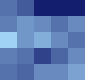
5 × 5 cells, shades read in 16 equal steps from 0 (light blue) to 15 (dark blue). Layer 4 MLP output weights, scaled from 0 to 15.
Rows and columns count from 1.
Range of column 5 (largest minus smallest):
11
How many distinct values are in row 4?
5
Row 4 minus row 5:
-1 -1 6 3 2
